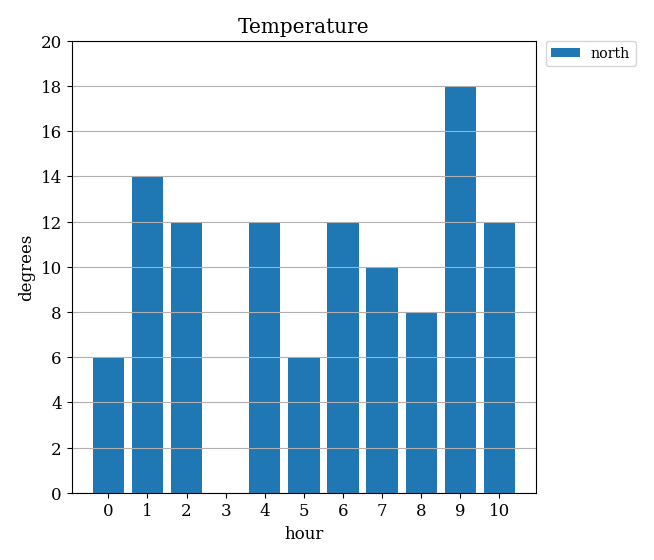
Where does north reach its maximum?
9
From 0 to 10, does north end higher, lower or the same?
higher
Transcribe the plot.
Title: Temperature
x-axis: hour, ticks 0 1 2 3 4 5 6 7 8 9 10
y-axis: degrees, ticks 0 2 4 6 8 10 12 14 16 18 20
Legend: north
Values:
north: 6 14 12 0 12 6 12 10 8 18 12
